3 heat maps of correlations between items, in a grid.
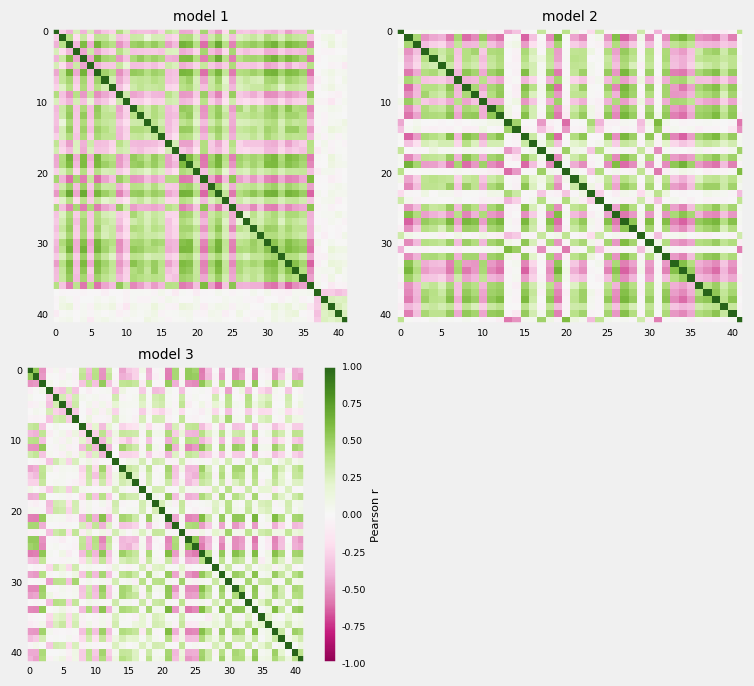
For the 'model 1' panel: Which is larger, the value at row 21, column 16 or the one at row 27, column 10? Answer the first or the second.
the first
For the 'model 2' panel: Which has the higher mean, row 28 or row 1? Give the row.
28
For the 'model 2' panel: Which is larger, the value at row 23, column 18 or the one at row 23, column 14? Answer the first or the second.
the second
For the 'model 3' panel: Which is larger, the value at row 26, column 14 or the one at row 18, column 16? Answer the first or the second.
the first
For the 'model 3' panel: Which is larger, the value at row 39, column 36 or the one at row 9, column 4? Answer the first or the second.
the first
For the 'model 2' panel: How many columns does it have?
42
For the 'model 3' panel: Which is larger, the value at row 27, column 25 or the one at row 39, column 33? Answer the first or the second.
the second
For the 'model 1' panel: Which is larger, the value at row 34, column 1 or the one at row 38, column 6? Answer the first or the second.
the first
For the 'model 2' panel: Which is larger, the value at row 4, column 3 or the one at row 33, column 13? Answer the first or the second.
the first
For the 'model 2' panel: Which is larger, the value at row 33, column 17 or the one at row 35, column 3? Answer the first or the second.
the first
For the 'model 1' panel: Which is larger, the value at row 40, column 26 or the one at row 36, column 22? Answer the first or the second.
the first
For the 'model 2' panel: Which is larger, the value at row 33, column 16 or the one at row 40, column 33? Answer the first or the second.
the first
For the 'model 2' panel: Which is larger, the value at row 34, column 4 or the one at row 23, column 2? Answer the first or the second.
the second
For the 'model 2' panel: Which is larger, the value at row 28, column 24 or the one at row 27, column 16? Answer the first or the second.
the second
